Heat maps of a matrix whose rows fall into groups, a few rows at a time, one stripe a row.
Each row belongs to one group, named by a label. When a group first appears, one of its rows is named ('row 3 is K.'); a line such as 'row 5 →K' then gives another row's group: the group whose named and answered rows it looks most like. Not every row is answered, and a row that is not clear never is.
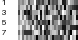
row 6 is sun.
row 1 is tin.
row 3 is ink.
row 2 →sun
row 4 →sun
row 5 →tin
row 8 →sun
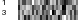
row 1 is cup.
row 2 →tin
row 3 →tin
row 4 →ink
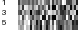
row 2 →tin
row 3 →sun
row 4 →tin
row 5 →sun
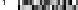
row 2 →tin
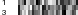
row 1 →sun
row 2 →tin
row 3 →tin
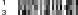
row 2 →cup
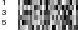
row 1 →ink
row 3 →ink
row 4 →cup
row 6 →tin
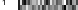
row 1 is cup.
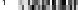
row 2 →tin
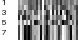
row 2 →sun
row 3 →cup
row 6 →ink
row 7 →ink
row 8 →ink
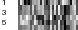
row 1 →ink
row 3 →cup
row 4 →tin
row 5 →tin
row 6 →cup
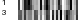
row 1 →ink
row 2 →ink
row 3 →cup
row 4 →cup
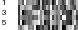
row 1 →tin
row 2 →tin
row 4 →cup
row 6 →tin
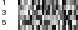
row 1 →tin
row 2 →tin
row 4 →sun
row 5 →ink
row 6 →tin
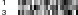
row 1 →cup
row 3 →cup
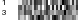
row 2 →cup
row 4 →tin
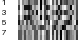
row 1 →sun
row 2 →ink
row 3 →sun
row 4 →ink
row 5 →cup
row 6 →tin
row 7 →cup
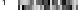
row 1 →tin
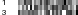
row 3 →cup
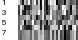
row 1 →sun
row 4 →sun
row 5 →ink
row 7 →cup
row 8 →cup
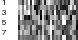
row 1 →sun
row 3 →sun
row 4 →ink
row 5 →cup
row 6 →sun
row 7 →sun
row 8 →cup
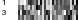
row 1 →sun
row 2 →sun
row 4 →cup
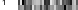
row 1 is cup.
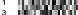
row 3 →ink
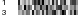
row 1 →tin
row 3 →tin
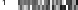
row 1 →cup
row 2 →tin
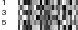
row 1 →ink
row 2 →tin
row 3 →ink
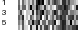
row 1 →tin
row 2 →sun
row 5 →tin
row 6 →sun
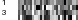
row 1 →ink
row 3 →cup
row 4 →ink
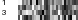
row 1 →sun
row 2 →cup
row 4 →ink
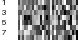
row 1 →cup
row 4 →ink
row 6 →tin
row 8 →cup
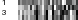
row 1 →cup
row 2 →sun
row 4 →sun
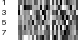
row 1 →cup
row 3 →tin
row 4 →sun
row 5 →tin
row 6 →cup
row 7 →cup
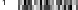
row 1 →ink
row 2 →ink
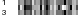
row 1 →ink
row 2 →ink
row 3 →ink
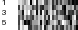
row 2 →tin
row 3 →sun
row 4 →cup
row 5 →ink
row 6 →sun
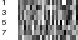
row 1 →cup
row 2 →sun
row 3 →cup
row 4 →cup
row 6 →ink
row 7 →ink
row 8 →tin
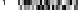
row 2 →tin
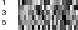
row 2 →sun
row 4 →tin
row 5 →cup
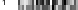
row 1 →tin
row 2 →tin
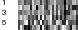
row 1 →ink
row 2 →sun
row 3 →cup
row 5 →tin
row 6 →ink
